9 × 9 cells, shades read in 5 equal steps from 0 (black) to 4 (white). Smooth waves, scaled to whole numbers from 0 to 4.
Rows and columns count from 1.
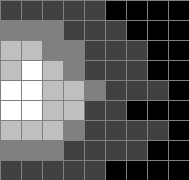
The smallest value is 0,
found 22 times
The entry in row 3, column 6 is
1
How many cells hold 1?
32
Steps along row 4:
up down down down same same down same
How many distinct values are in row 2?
3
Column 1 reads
1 2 3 3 4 4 3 2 1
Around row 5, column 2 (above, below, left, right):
4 4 4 3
